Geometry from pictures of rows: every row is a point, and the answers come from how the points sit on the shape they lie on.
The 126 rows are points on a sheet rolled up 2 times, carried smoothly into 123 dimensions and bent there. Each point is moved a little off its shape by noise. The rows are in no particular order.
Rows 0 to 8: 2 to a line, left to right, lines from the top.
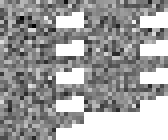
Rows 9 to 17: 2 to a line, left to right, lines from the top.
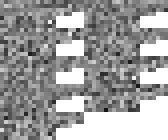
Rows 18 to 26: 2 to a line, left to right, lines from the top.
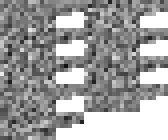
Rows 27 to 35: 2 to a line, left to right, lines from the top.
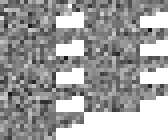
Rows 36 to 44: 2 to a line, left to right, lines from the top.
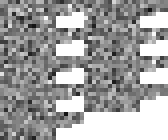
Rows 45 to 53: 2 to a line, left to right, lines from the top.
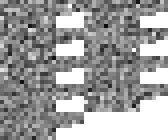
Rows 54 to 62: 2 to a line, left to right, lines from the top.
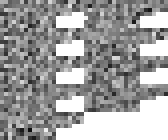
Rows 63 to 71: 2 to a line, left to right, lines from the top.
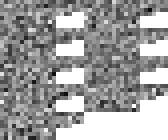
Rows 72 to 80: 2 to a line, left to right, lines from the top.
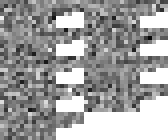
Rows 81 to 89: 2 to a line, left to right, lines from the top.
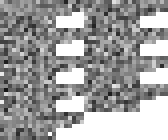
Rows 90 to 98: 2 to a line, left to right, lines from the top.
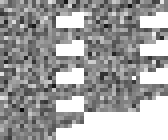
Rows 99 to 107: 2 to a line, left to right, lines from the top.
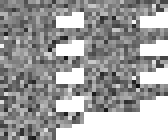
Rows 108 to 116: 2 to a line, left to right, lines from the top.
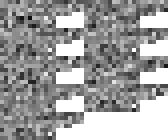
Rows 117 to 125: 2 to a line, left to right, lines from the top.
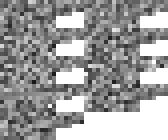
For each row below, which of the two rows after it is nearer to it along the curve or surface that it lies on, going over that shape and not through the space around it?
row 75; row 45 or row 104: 45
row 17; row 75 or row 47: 75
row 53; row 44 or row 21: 44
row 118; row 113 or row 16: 16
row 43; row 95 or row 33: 95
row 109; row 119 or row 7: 119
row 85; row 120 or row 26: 120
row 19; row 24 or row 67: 67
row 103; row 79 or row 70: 70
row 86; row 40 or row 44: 44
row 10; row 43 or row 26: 43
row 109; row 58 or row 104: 58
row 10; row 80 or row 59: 80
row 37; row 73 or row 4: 4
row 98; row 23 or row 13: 13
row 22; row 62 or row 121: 121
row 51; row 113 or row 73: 73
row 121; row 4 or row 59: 59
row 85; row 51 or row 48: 48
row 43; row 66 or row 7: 7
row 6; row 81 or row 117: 117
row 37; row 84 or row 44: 84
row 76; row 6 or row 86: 6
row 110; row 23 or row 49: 49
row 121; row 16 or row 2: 2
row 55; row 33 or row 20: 20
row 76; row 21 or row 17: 21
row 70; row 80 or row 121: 80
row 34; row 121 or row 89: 89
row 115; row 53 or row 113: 53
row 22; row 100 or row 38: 38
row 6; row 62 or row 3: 3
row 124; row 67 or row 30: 67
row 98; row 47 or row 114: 114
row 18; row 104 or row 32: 32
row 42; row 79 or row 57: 57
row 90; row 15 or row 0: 0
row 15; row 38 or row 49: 49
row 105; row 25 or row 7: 7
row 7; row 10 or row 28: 28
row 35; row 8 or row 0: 8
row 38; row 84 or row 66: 84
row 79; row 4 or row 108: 108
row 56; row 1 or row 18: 1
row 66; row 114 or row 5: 5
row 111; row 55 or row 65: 65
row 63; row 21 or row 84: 21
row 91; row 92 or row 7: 7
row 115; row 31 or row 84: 31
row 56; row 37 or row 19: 19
